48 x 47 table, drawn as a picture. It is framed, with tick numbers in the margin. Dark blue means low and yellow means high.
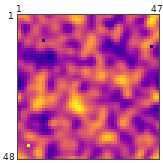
Histogram: bell-shaped. Grain: blotchy. Ninth with the highest average: centre. Seam: none. Mirror symmetry: none. Lone odd cells: 3, 1 higher and 2 lower than their neighbours. Slope: none. Odd rows or columns: none.
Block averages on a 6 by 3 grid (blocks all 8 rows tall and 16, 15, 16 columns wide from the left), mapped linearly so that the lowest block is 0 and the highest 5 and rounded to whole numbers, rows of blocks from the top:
333 / 021 / 243 / 552 / 141 / 333
